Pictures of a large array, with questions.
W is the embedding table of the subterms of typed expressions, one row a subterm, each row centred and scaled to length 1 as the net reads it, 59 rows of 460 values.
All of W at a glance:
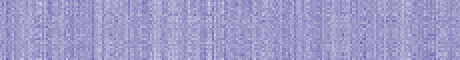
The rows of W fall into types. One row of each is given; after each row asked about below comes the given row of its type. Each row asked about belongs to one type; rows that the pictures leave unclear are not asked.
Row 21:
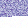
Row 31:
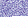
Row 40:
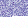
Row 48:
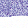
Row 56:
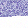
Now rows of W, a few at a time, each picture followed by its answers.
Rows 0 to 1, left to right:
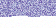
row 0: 48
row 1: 40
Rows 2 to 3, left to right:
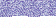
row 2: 31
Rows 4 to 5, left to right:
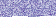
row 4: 40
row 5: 56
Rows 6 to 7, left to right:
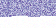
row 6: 48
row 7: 40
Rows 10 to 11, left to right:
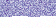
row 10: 31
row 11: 40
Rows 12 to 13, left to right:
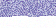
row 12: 31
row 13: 31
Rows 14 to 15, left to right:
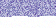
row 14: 48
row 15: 48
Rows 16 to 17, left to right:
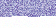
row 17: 56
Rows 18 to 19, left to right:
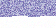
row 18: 31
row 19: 56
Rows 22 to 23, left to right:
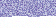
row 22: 21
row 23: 31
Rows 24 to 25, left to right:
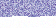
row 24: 48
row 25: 56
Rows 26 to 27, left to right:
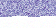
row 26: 56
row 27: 21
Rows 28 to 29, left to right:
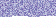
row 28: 48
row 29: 31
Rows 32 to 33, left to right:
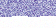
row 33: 31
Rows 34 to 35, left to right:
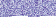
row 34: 56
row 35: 31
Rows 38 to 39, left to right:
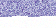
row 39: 56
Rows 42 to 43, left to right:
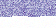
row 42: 40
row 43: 56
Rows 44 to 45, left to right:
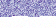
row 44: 21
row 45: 48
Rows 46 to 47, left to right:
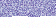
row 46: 21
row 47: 40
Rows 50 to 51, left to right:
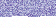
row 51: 56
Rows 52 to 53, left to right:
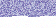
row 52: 31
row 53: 56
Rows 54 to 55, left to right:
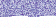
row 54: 56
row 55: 48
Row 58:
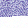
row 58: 31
